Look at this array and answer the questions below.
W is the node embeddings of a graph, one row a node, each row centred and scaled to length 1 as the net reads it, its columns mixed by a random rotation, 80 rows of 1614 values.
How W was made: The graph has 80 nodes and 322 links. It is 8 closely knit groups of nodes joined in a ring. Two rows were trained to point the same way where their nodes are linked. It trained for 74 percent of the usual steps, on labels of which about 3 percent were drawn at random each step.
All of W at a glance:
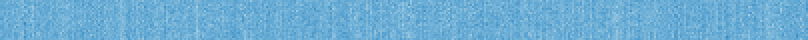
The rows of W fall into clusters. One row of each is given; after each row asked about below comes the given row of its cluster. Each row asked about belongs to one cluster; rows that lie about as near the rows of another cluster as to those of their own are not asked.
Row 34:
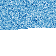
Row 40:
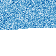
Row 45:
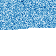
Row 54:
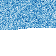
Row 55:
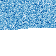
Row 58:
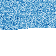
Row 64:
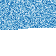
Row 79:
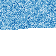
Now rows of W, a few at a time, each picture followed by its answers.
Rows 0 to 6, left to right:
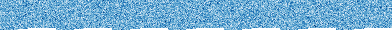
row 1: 40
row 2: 64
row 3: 79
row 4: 54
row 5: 64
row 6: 45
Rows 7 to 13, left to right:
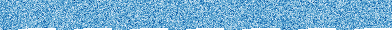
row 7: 58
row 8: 54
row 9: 55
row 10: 64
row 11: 54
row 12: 34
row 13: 40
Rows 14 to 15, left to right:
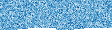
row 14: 34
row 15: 79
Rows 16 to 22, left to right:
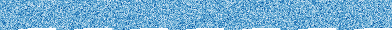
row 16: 54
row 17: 54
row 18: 58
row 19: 79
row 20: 40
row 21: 64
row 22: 58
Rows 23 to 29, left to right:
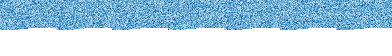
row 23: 64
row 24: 58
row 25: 55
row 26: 45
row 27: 58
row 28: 45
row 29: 34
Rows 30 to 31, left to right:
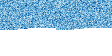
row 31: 40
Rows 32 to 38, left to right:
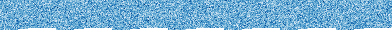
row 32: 55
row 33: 64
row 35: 45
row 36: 55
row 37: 54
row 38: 79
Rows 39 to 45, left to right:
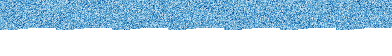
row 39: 55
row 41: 79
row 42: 40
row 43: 64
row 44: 79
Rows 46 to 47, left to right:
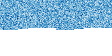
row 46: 58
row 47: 34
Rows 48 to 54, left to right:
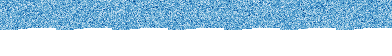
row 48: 54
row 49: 54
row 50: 45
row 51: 45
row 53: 40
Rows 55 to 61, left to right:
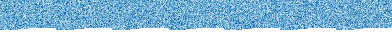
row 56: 64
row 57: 54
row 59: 79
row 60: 34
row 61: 79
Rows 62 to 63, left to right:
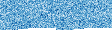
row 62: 79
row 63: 45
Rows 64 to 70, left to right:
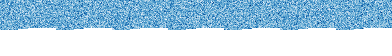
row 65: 34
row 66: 58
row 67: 34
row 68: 34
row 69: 58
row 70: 34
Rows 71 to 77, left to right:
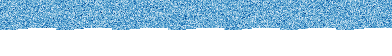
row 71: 45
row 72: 34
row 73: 45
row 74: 58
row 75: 34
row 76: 40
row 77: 64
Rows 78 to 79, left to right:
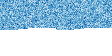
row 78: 34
